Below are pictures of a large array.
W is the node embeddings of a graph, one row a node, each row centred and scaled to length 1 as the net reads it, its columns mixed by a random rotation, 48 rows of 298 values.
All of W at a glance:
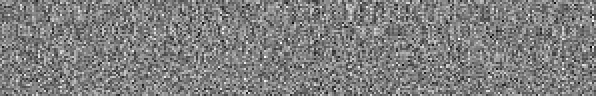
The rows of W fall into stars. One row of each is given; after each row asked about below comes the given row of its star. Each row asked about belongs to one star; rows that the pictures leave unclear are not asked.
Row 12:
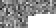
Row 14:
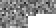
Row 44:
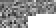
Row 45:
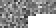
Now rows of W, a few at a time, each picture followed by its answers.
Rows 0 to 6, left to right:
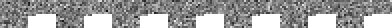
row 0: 45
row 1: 45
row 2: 12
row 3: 44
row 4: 44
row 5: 44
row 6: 44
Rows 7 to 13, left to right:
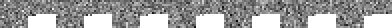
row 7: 45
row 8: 44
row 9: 44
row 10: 44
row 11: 45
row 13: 14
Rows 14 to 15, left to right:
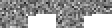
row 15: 14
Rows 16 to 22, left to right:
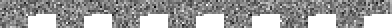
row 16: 14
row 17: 14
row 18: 45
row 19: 14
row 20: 45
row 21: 45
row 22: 12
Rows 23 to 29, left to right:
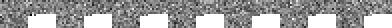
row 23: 44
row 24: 44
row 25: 44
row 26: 45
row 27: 45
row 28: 12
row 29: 45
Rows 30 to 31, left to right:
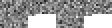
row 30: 12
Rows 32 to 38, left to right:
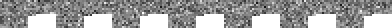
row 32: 44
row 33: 44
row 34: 14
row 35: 45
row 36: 44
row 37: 12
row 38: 14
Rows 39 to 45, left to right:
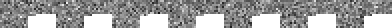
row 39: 45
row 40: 45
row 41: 12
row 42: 14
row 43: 45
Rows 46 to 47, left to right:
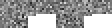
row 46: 14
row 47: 44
